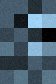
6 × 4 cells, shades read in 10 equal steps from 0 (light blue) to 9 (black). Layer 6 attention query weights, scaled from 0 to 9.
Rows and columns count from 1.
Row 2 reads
5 8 0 1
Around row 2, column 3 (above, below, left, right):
7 7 8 1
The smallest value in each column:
4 4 0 1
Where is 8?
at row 2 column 2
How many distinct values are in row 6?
3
